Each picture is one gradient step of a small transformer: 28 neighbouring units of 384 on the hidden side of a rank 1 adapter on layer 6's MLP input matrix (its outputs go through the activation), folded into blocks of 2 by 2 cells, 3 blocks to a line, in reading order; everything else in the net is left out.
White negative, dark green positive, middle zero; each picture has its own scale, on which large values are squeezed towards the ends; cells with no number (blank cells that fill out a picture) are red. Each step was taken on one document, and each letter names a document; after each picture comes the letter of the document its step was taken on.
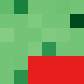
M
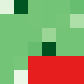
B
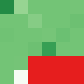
B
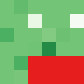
M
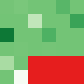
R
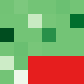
R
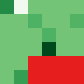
B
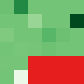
M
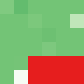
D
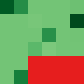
B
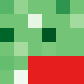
R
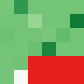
M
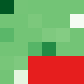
B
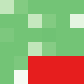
D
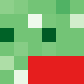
R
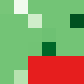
M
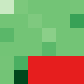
B
